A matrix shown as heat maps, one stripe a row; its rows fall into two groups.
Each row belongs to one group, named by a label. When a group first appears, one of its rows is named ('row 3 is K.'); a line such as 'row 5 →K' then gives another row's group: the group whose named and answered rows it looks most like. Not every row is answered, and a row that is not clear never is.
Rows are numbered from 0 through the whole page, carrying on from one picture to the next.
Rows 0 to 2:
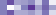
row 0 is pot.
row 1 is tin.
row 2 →pot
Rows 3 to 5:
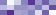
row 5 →pot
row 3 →tin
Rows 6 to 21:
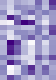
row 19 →tin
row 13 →tin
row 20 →tin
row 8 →tin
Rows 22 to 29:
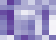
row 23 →pot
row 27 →pot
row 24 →pot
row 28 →pot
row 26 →pot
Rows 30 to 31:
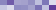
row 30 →pot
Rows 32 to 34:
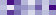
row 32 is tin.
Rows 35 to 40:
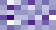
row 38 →pot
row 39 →tin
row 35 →tin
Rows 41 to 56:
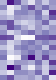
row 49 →tin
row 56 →pot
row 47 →tin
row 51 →tin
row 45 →pot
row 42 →tin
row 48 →pot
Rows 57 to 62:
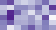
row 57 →pot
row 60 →pot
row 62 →tin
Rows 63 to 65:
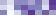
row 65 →tin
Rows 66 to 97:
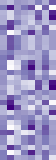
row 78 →tin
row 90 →tin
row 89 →pot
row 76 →pot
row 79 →tin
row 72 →tin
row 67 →pot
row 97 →pot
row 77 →pot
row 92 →pot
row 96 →tin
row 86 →pot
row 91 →tin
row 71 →pot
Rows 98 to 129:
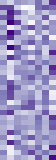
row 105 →pot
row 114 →pot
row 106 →tin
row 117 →pot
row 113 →tin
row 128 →tin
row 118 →tin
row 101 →pot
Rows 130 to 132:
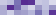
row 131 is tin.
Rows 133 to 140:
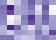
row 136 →tin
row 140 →pot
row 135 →pot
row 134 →pot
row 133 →tin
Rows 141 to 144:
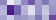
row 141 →tin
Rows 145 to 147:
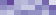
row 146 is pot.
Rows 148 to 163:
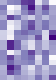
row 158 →tin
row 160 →pot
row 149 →tin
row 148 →pot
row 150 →tin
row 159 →pot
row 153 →tin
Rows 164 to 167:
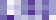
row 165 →tin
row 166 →tin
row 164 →tin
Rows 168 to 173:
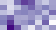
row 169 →tin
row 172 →pot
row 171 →pot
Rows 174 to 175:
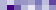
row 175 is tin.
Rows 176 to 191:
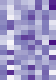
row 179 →tin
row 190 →pot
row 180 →pot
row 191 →tin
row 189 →tin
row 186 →pot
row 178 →tin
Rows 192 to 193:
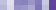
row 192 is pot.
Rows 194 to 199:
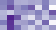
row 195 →pot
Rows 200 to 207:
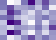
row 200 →tin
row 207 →tin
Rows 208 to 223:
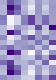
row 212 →tin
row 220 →pot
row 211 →tin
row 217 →pot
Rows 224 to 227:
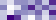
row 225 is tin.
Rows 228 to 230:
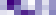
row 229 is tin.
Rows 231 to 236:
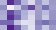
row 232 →tin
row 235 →pot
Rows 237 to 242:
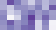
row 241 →pot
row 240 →tin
